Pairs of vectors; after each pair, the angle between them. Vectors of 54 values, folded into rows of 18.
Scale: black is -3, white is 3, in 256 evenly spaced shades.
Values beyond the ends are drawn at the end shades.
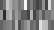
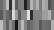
partly opposed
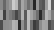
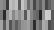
partly aligned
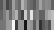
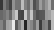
nearly parallel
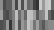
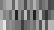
partly opposed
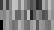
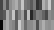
nearly parallel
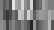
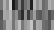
nearly opposite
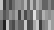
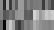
partly aligned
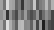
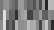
orthogonal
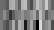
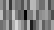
orthogonal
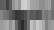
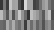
orthogonal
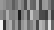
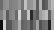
nearly opposite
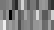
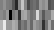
nearly parallel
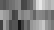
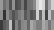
partly aligned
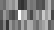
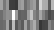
partly opposed
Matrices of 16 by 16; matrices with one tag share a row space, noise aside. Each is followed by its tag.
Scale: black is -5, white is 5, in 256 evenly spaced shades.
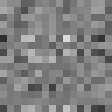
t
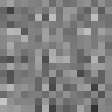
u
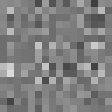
u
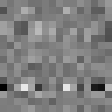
t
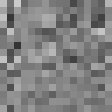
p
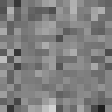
p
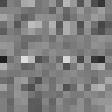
t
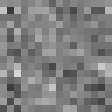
p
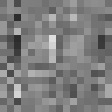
p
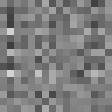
u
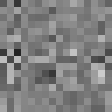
p
